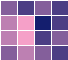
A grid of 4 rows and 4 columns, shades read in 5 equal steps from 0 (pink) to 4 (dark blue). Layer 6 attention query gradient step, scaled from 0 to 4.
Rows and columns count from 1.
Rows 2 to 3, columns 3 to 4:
4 3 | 3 2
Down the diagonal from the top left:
2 0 3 3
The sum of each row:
10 8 6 8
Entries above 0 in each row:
4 3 3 4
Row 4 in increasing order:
1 2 2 3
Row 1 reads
2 3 2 3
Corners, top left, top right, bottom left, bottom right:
2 3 2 3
